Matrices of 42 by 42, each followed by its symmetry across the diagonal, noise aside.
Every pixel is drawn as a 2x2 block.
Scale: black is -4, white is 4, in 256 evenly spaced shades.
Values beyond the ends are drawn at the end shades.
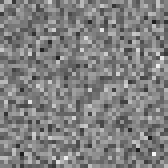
symmetric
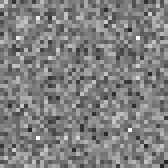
symmetric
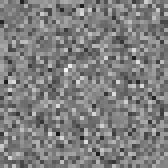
symmetric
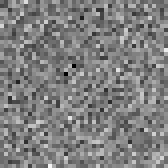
symmetric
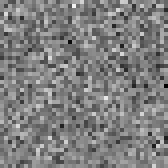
neither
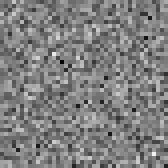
symmetric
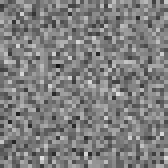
neither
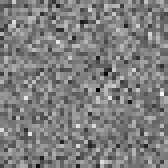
neither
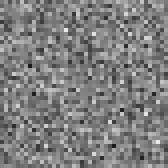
antisymmetric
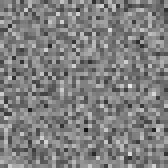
antisymmetric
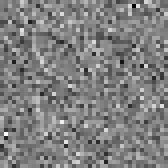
antisymmetric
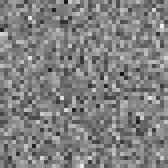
neither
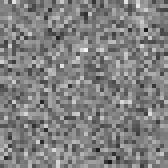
neither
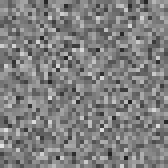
antisymmetric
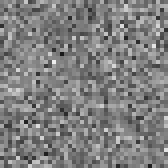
antisymmetric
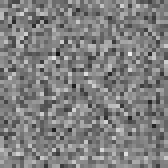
antisymmetric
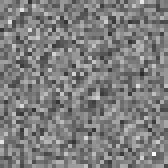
symmetric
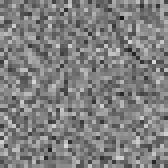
neither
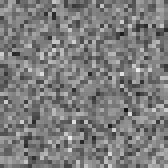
symmetric
